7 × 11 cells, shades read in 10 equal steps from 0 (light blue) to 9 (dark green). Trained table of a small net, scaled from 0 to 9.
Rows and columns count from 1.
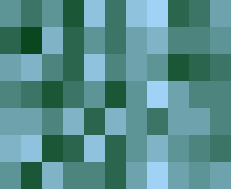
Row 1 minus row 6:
2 5 -4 1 0 -1 -3 -2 3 1 -3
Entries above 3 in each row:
7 8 7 9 5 7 6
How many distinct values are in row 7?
7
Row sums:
46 54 51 54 43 47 44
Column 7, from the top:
1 3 3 4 4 4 3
